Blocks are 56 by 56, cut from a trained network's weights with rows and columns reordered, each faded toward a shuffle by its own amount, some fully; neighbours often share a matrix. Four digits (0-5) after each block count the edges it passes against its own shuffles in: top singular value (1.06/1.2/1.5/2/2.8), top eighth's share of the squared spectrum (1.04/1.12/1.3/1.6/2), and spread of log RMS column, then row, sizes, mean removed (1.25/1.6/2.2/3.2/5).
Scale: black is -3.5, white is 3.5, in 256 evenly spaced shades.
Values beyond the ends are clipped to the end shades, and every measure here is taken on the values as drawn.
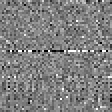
3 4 1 2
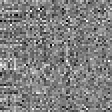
3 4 2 2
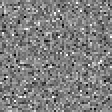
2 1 0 0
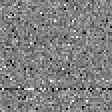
2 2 0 1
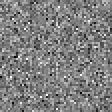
0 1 0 0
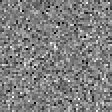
0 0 0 0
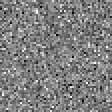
0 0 0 0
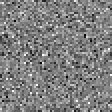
2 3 0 1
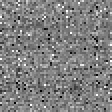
2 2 1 0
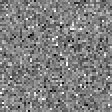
0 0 0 0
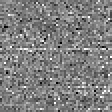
2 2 0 1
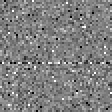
2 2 0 1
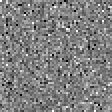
1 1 0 0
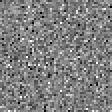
0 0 0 0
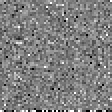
3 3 0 1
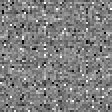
2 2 1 0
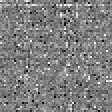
2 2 2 0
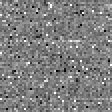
1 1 0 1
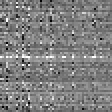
3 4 3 1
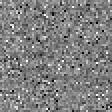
1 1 1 0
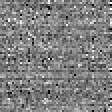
3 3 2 0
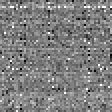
3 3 2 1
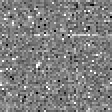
1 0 0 0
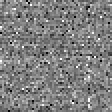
2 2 1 0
